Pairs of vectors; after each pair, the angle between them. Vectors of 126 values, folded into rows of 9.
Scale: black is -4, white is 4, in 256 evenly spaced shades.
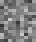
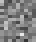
partly aligned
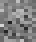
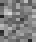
orthogonal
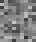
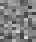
nearly opposite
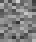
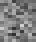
orthogonal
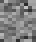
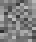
partly aligned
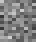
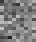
nearly opposite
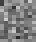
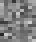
orthogonal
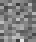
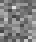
partly opposed
